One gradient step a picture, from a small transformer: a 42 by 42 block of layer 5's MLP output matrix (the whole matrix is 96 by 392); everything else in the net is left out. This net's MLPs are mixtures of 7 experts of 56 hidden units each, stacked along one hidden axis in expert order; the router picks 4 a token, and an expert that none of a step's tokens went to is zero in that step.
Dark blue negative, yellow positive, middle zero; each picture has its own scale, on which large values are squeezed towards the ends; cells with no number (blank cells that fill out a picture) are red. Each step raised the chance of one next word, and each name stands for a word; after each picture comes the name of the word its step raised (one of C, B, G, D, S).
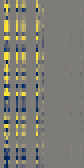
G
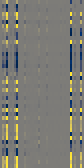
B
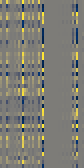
B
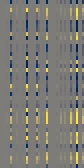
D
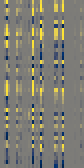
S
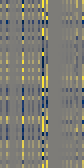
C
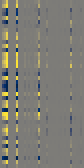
G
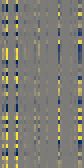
B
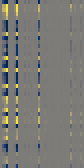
D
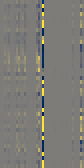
B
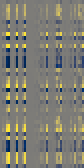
C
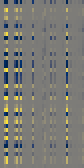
D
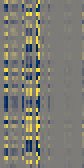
B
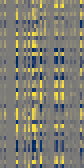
C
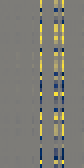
G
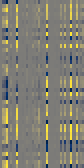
C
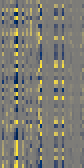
S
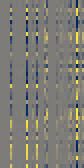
S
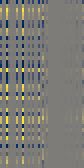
D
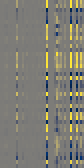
G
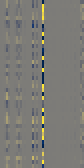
D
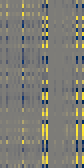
C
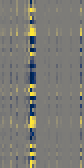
S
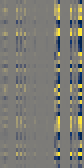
S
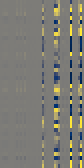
S
